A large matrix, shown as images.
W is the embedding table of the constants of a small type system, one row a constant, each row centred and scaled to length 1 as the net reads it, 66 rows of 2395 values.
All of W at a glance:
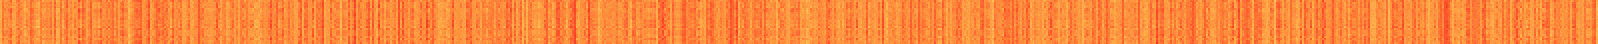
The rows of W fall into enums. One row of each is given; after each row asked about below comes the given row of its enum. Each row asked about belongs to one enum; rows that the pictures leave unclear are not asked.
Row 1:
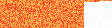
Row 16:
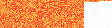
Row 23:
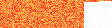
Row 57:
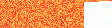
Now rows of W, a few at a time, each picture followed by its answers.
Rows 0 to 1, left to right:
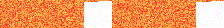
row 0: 57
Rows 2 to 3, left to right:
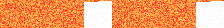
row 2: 1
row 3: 57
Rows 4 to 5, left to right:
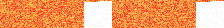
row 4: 16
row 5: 23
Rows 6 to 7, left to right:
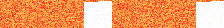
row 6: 23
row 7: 1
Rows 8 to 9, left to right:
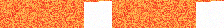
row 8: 23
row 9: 23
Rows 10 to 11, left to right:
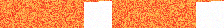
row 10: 23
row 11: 57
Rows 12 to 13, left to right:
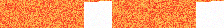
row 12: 1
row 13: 16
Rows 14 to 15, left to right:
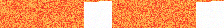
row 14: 16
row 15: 1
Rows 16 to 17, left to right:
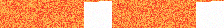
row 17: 1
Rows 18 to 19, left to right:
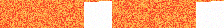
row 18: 57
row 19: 16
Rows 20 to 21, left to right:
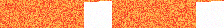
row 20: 1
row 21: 57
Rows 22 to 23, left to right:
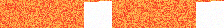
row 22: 1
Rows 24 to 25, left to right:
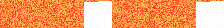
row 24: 57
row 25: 16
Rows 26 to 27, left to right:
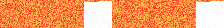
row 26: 1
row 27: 16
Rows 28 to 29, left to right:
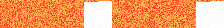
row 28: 57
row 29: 16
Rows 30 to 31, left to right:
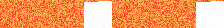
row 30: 57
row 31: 23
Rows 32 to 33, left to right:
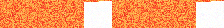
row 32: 23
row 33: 23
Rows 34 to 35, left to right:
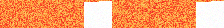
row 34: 57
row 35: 16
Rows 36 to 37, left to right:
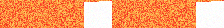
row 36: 57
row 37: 57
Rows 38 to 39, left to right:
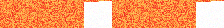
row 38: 23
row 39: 23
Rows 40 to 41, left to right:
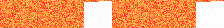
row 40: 23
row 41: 23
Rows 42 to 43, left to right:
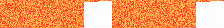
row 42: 1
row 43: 57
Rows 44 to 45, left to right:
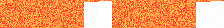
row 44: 1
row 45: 57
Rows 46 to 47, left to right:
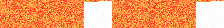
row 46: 16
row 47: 16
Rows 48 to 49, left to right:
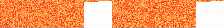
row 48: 57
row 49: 16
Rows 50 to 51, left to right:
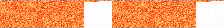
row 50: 16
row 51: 16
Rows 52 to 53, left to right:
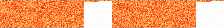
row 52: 16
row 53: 1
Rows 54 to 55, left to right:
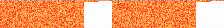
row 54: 57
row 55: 1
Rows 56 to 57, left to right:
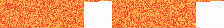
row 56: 1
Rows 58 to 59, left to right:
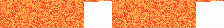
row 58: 23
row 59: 23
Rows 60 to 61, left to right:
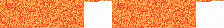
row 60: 1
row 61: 1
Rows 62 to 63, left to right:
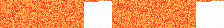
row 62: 23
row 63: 1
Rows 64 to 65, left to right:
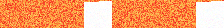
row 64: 1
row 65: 57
